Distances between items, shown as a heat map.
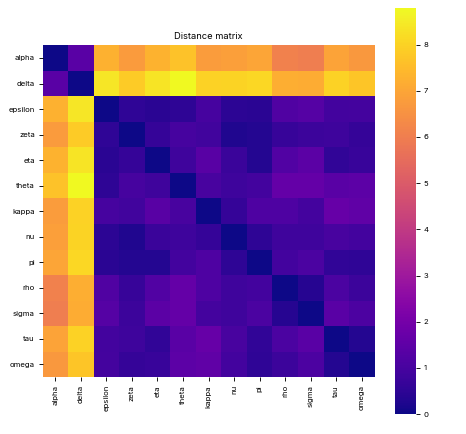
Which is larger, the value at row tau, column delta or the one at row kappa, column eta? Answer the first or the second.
the first
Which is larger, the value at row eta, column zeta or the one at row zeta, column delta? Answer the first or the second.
the second
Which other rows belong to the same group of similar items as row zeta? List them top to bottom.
epsilon, eta, theta, kappa, nu, pi, rho, sigma, tau, omega
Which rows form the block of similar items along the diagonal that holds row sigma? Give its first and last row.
epsilon to omega
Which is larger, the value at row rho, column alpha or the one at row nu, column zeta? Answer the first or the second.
the first
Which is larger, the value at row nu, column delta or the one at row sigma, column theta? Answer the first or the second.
the first
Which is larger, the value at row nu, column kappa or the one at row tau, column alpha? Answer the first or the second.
the second
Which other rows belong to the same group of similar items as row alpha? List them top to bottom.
delta
